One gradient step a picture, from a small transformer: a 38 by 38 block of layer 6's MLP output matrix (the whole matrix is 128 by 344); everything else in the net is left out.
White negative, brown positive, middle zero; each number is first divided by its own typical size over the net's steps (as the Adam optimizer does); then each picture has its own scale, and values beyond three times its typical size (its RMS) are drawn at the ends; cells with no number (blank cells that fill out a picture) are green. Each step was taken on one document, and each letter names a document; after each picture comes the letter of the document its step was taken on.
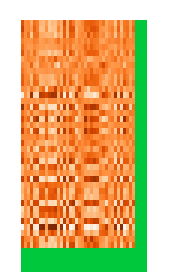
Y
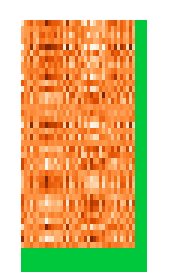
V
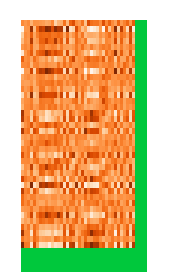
V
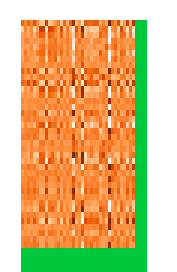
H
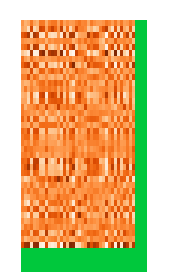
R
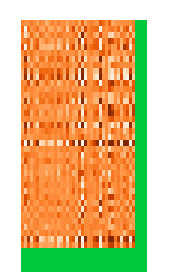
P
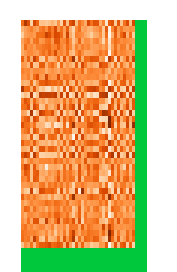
R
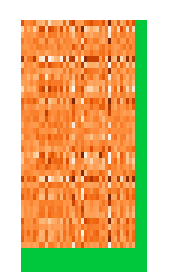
H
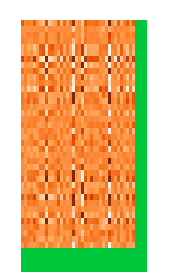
H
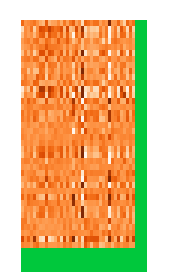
H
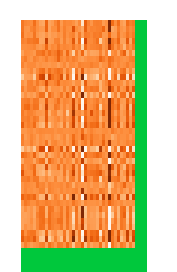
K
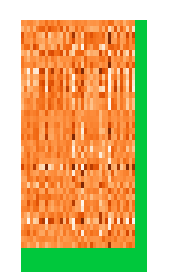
H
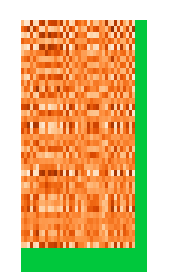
R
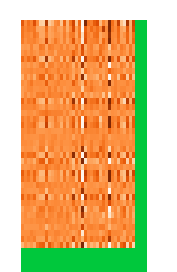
K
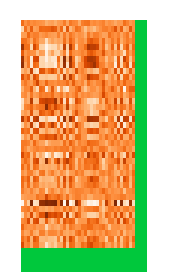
Y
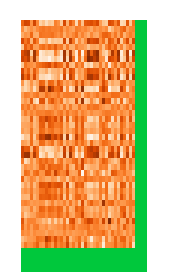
Y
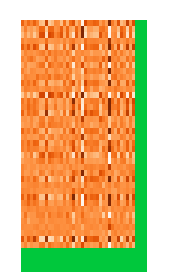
K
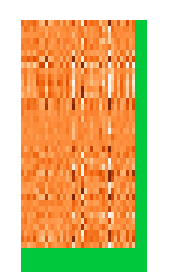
K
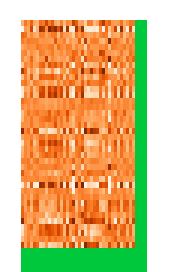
V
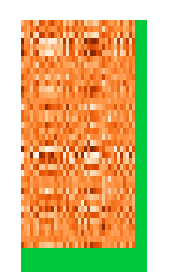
V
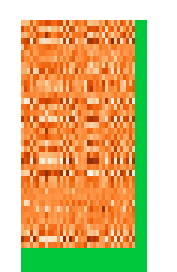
Y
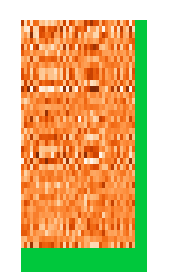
V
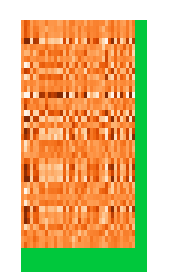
R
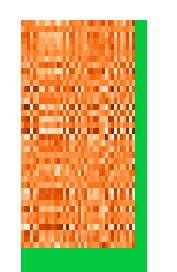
R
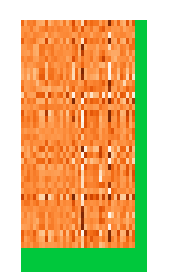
K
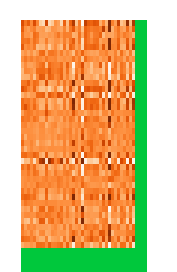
K
